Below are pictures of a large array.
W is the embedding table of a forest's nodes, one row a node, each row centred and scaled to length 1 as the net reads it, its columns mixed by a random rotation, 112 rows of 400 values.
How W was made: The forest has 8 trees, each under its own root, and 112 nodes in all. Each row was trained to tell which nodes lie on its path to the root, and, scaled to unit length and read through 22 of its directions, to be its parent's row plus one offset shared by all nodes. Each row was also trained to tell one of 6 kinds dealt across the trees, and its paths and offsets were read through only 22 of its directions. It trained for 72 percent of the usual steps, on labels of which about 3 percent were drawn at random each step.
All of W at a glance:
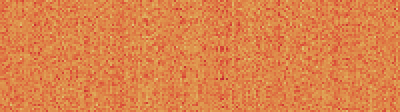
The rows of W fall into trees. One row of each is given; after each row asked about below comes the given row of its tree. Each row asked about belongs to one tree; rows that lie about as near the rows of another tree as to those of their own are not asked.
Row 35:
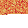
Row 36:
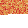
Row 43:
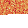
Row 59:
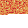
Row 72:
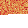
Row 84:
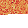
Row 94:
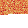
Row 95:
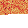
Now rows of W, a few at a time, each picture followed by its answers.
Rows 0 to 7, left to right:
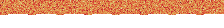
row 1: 72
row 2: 95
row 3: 43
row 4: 43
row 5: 95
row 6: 59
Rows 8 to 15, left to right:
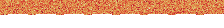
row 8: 35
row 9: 35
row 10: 95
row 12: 72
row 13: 43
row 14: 84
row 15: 43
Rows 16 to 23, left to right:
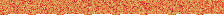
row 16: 72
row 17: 36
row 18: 59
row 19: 94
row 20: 59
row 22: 59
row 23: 35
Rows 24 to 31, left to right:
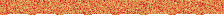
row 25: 59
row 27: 43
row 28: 43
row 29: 95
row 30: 59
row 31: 94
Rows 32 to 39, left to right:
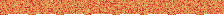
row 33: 84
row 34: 95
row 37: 43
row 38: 43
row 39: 84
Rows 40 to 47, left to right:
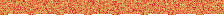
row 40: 95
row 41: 36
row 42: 36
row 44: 84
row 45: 59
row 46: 72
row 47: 36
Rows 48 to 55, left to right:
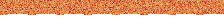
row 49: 95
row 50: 95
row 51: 72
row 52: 36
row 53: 84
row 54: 35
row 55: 43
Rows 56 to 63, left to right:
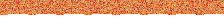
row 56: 94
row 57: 35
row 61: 35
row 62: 43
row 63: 72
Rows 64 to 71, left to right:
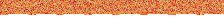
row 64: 36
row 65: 59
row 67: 94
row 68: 94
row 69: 84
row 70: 94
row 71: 59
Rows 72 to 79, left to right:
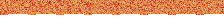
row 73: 35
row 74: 84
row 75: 94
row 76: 94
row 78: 95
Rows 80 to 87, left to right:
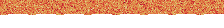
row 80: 36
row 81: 43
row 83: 43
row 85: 95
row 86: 72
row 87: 36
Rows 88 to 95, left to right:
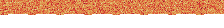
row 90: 36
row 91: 36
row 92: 59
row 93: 95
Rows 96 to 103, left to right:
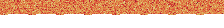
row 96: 36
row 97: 94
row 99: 72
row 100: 72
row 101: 84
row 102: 94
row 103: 36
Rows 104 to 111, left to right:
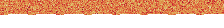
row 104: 43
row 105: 43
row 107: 94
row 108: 59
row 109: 84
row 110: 94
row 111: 84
